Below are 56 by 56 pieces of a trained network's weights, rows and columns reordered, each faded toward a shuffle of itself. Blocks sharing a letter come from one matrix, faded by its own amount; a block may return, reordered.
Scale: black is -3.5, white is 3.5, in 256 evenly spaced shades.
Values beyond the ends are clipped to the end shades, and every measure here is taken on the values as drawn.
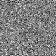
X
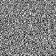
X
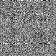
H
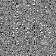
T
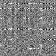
H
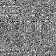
X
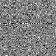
X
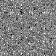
T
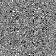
T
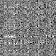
H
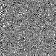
T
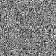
X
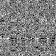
X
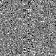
T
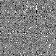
T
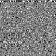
X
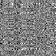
H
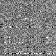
H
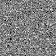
T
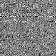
X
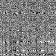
H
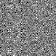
T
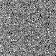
T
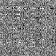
H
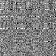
H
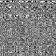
H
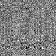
H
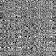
H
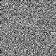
X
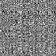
H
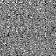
T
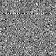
X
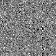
T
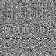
X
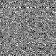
X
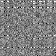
H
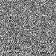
X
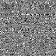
X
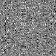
T
